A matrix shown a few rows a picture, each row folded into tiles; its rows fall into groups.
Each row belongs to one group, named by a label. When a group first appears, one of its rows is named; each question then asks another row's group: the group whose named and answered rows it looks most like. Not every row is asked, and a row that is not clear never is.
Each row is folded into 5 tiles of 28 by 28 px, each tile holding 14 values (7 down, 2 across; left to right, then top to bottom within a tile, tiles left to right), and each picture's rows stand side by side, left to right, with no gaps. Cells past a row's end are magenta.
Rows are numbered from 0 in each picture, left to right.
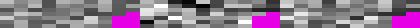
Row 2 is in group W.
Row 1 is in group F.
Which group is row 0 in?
W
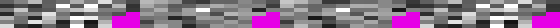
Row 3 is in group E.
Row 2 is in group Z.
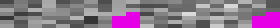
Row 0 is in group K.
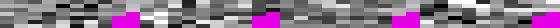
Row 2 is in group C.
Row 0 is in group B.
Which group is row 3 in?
C
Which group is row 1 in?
W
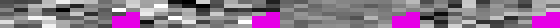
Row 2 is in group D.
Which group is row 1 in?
F
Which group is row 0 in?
D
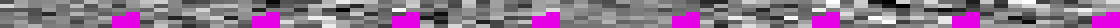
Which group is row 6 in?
F
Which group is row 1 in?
Z
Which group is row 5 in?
D
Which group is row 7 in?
C
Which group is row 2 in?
D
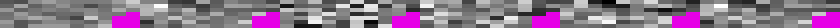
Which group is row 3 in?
W
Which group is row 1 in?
F
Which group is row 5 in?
F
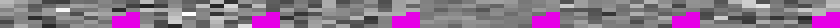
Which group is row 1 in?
E
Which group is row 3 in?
D
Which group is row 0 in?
Z
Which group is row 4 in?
B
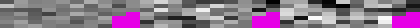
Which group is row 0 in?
B
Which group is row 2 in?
F
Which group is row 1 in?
Z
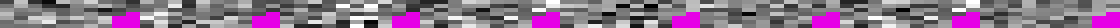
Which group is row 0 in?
F
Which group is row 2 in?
E
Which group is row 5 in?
B
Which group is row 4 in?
B
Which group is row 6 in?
D
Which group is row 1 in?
W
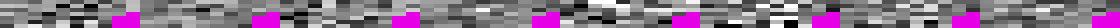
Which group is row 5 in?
E
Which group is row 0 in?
B
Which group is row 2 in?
K
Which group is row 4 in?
C
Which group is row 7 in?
Z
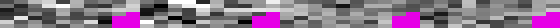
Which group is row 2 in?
F
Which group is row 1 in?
C
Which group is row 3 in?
K
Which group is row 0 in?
C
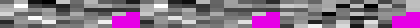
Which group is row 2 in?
B
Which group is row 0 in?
F
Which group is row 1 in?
F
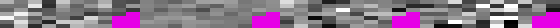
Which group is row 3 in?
E
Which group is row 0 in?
W
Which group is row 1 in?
D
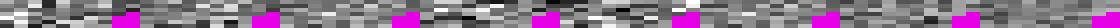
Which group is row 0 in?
W
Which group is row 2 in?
E
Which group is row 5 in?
E
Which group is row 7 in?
K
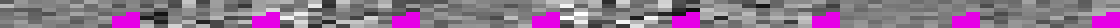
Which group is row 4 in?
W
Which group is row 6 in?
B
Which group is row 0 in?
B
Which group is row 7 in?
K
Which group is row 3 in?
D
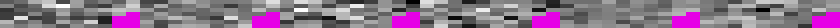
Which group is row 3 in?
Z
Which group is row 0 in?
C
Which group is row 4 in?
K
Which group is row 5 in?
D
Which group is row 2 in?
Z
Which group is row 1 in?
D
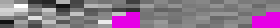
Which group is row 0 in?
F
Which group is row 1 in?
B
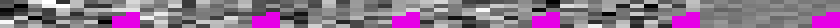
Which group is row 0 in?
C
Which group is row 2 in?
K
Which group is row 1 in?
W
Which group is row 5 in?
B
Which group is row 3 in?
Z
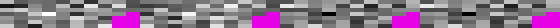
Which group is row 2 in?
B
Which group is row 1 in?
E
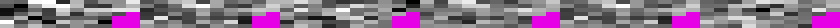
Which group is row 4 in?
C
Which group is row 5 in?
D
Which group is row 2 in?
Z
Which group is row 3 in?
C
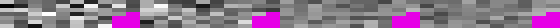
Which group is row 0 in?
E
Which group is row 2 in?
B
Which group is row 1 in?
F
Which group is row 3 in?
K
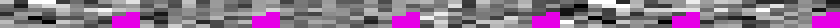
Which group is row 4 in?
C
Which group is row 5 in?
Z
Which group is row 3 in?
W
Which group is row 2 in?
K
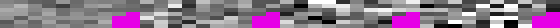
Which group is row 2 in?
C
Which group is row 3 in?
E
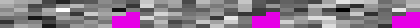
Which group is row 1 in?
W
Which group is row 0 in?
Z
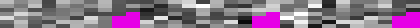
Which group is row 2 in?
W
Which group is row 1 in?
C
